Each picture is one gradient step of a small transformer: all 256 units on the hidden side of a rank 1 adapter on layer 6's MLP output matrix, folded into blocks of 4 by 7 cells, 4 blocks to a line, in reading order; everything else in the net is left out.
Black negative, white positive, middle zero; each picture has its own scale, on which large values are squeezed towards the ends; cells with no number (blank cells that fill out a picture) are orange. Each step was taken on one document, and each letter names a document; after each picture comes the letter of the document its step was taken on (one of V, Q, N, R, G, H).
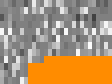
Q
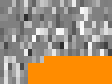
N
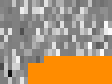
Q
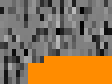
N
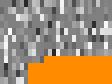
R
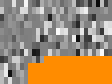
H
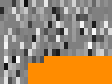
R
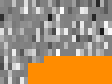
Q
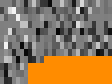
N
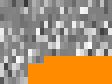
Q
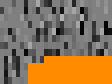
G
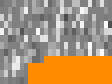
H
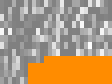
H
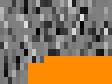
R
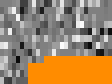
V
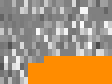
Q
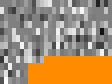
N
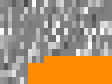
H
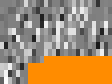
N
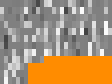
G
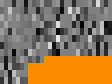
Q
